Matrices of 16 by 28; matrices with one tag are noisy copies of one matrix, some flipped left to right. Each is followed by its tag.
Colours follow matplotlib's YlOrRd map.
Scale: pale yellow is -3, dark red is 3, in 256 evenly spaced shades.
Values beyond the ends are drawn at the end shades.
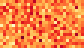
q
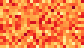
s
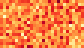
q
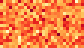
s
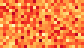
q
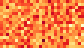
q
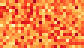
q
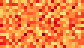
s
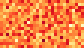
q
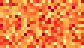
s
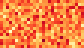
q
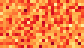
q
